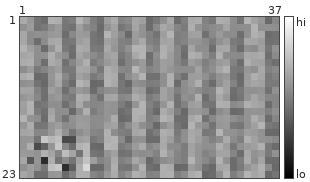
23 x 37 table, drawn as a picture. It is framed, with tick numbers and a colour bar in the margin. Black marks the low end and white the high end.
An odd patch, rougher than its surroundings, sits in the bottom left. Values change most from cell to cell in the bottom left. There is no overall slope. Stripes running up and down repeat 9 times from left to right.
